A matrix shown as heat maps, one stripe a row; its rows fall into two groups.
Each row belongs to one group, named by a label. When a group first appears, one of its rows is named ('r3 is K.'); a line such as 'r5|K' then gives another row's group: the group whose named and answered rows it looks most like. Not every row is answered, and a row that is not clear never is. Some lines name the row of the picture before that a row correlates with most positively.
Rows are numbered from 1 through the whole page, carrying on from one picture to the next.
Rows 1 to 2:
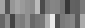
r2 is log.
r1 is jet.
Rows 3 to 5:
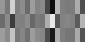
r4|log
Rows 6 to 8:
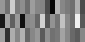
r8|jet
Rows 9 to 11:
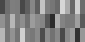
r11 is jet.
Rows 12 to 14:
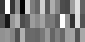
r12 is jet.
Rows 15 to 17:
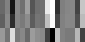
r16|log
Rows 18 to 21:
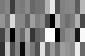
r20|log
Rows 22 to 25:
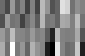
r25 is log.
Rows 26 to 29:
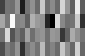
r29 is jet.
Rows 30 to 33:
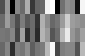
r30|log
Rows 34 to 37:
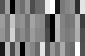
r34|log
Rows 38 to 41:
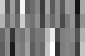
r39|jet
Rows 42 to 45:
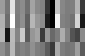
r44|jet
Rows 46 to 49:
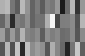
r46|jet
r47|log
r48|jet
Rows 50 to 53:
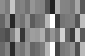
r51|log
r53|log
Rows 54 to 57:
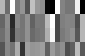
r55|log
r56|log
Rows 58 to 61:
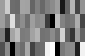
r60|jet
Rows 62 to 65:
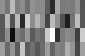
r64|log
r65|jet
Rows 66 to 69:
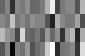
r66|log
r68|jet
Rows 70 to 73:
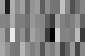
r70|jet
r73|jet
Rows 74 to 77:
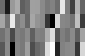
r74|jet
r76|log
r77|log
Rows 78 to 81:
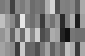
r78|log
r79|jet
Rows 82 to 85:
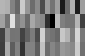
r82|jet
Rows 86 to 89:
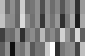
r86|jet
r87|jet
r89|log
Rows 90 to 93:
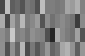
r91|jet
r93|jet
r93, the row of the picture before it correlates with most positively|86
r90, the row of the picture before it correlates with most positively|88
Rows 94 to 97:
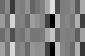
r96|log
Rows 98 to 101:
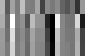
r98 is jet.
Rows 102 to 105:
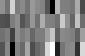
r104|log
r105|log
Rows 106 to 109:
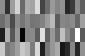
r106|jet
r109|jet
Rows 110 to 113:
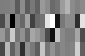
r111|log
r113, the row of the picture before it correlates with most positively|108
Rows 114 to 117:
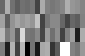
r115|jet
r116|jet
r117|jet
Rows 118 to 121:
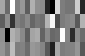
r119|log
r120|jet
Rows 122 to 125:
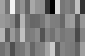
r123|jet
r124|jet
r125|log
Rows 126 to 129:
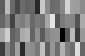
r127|log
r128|jet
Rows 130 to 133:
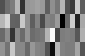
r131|jet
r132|log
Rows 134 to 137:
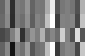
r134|log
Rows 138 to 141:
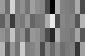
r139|log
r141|jet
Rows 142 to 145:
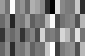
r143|log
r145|log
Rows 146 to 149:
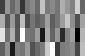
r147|jet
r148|jet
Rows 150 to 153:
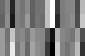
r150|log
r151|log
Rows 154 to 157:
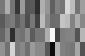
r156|log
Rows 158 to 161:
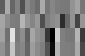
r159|jet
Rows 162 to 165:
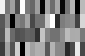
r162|jet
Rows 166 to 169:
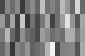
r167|jet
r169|log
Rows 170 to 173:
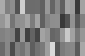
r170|jet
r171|jet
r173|log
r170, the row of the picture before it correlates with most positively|167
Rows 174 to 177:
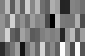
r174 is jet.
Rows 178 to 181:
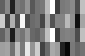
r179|jet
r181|jet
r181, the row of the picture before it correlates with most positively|174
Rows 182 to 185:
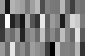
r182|jet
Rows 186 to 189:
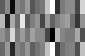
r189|log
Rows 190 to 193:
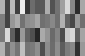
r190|jet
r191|jet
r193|jet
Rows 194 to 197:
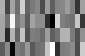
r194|jet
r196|jet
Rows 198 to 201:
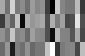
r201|log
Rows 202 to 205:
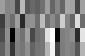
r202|jet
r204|log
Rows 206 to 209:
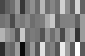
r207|log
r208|jet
